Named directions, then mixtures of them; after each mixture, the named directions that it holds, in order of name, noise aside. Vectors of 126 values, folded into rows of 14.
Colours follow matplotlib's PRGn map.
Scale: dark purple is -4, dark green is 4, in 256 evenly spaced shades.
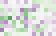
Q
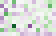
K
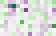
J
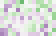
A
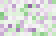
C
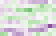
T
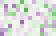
A, C, J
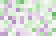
A, Q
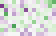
J, K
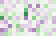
C, Q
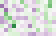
A, K, Q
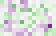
J, T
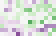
A, T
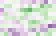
T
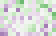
A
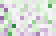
A, K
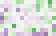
A, C, K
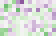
A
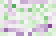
J, T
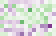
J, T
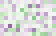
C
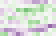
T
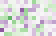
Q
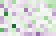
J, K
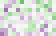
A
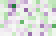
J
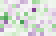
J, Q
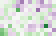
A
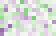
A, C, Q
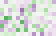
C, Q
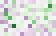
K, Q, T
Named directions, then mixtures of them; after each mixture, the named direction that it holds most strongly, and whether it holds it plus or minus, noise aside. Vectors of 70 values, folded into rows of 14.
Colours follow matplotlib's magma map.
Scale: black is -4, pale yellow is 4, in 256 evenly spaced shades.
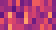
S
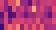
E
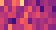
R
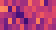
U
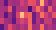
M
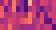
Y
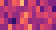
R, plus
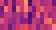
Y, minus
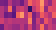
M, plus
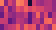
Y, minus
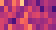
R, plus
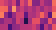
S, minus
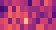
U, minus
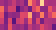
M, plus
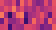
S, minus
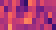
Y, plus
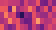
M, minus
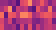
E, minus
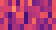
S, minus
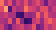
U, plus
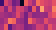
R, minus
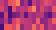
E, plus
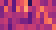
Y, minus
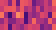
S, minus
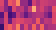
E, plus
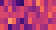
R, minus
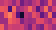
M, minus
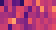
R, minus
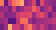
R, plus
